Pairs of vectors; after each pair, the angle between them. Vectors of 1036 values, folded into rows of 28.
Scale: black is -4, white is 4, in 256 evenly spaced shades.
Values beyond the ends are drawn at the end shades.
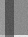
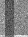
nearly parallel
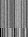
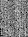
partly aligned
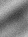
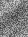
partly aligned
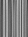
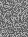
orthogonal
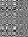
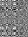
nearly parallel
